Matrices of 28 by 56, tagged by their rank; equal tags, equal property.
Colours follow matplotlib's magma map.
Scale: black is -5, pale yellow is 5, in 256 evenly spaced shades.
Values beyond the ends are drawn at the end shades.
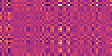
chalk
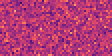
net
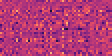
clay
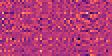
clay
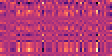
chalk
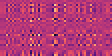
chalk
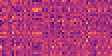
clay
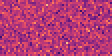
net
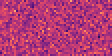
net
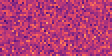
net
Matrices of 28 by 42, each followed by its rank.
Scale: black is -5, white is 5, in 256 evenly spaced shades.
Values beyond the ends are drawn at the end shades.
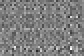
five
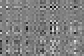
three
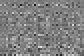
five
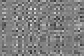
three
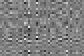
three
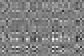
three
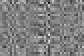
three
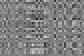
three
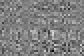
five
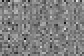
five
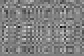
three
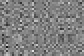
five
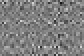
five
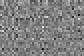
five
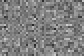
five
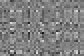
three
